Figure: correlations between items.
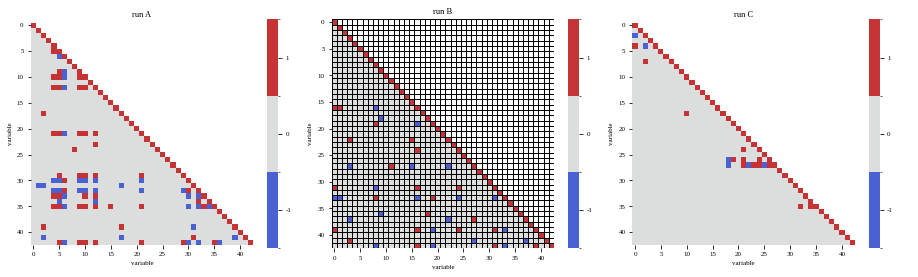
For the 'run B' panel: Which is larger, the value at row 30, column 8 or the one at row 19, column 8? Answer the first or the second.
the second
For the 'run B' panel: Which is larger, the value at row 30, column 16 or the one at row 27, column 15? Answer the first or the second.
the first
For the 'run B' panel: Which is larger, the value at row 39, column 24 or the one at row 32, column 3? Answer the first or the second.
the first
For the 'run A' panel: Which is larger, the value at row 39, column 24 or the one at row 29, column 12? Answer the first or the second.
the second
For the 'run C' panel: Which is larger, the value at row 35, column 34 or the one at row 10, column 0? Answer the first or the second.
the first
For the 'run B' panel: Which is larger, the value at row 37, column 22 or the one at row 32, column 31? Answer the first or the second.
the second
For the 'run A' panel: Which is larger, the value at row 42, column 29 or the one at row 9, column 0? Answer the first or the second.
the first
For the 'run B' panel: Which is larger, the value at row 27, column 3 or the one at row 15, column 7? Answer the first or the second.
the second
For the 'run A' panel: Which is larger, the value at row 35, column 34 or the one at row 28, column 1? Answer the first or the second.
the second
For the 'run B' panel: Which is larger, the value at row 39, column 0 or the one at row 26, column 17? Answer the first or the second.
the first
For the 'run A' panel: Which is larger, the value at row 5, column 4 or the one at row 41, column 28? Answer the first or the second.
the first
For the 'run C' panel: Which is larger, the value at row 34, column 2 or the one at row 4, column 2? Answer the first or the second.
the first
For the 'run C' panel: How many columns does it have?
43
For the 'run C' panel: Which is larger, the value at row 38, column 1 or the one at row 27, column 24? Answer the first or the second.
the second
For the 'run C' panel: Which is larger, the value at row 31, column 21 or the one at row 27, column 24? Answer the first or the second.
the second
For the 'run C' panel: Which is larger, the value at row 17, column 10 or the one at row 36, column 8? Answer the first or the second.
the first
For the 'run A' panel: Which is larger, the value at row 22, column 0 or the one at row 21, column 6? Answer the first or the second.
the first
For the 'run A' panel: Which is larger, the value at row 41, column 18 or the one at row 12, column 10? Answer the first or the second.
the second
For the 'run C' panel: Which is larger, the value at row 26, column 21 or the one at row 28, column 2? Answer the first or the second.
the first
